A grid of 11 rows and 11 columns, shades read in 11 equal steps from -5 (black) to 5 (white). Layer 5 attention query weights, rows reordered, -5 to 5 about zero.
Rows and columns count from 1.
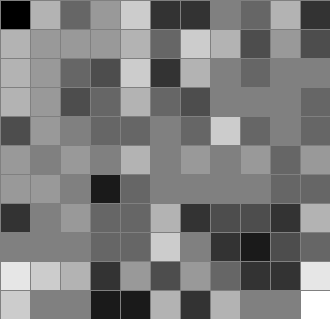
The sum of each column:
5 10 1 -15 5 -3 -5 1 -13 -7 3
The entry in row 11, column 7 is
-3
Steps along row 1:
up down up up down same up down up down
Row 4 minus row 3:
0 0 -1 1 -1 2 -4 0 1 0 -1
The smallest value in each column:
-5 0 -2 -4 -4 -3 -3 -3 -4 -3 -3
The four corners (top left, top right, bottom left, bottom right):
-5 -3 3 5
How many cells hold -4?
4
